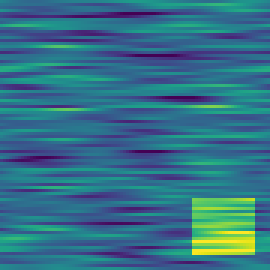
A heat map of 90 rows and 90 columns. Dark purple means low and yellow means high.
Neither half mirrors the other. The grain runs across in streaks. The ninth with the highest average is the bottom right. In the bottom right lies a patch that is higher than the rest.
